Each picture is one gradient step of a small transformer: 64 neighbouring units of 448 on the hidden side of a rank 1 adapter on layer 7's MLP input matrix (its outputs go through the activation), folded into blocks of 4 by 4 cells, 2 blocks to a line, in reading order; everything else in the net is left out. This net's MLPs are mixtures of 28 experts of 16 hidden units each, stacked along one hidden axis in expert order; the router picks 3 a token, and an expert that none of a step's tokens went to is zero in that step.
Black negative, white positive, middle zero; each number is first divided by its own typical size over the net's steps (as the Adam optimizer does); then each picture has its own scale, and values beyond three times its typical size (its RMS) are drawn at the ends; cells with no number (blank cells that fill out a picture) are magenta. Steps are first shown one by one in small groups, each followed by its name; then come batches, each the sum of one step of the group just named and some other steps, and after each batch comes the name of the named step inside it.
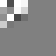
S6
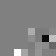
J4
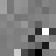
S6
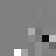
J4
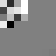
S6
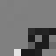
S6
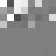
S6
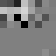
S6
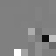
J4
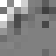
S6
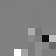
J4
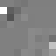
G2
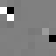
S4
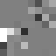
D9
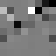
S4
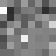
G2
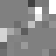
D9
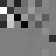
S4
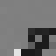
G2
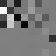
S4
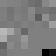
D9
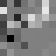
G2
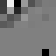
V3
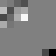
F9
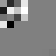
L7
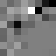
L7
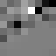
L7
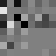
F9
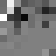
F9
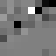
V3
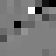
V3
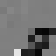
L7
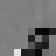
F9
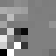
F9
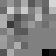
L7
